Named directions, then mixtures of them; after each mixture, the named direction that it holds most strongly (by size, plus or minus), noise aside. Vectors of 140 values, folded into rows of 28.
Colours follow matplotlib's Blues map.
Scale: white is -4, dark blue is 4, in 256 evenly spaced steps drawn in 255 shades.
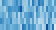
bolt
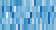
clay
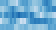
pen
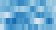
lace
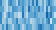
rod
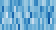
clay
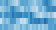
pen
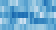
pen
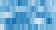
lace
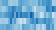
pen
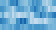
pen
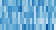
bolt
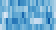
lace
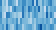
rod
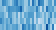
bolt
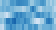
lace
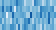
clay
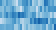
pen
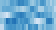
lace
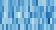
rod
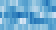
pen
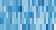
bolt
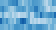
pen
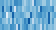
clay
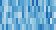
rod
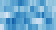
lace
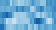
lace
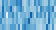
clay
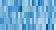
bolt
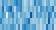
clay
